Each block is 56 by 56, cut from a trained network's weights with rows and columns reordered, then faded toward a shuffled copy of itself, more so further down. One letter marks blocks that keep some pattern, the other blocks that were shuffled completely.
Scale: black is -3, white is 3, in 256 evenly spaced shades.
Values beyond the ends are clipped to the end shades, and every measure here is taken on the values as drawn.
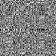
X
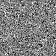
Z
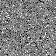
Z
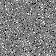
Z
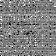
X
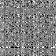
X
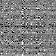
X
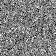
Z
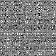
X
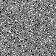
Z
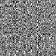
X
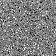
Z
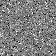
Z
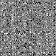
X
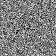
Z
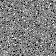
Z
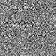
X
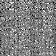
X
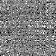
X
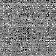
X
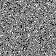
Z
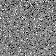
Z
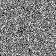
Z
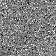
Z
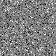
Z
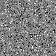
Z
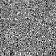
X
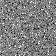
Z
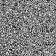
X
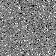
Z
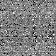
X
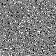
Z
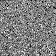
Z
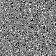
Z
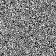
Z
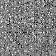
X
